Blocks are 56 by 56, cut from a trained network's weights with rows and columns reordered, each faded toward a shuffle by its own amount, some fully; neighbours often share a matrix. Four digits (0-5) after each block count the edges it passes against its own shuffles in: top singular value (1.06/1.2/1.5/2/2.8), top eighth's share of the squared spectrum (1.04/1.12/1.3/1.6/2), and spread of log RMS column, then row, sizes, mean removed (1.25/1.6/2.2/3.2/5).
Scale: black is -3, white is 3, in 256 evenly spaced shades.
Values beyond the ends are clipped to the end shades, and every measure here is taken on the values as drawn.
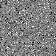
1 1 0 1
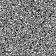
0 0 0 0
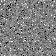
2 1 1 0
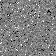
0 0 0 0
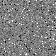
0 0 0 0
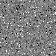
0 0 1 0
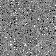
1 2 1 0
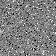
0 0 0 0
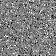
0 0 0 0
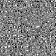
3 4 1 3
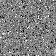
1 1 0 0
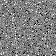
1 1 0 0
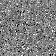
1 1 0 1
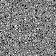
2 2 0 1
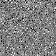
2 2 0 1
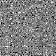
3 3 1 2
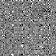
3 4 2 2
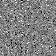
2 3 1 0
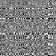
4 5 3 3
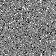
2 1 0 0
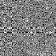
4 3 2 2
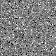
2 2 1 0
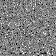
2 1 0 1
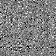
3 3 1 1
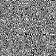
3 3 1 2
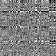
4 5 2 3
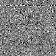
3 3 1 2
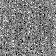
2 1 0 0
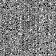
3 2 1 1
